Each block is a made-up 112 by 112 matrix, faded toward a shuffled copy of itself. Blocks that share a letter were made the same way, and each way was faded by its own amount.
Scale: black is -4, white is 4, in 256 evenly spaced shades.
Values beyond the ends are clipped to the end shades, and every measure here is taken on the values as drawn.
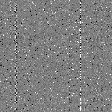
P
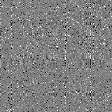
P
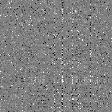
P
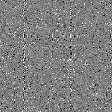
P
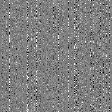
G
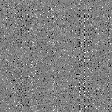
P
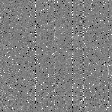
P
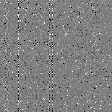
P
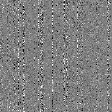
G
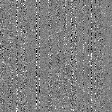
G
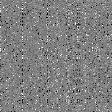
P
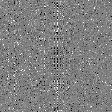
P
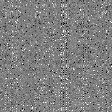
P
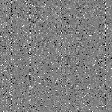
P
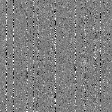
G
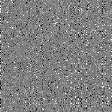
P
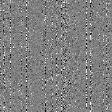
G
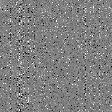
P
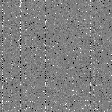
P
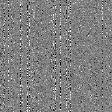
G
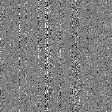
G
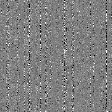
G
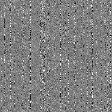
G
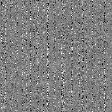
G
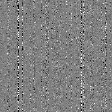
G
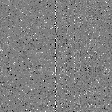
P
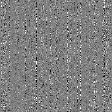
G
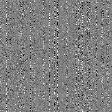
G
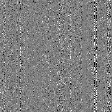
G
